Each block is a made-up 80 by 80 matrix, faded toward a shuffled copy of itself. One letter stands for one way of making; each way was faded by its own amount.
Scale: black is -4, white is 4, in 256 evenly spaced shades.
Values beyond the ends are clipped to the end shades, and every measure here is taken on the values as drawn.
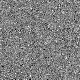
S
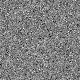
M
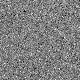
M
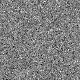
M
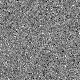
M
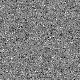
S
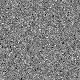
M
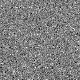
S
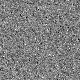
M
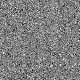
S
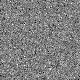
M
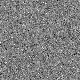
M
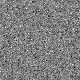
M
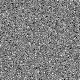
M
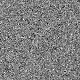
S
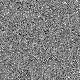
M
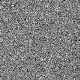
S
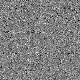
S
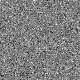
S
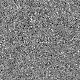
S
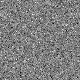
M
